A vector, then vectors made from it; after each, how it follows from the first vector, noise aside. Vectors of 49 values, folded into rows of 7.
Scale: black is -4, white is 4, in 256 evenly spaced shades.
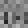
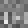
negated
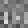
negated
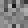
wrapped around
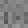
shrunk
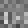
negated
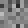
wrapped around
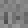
shrunk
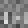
negated
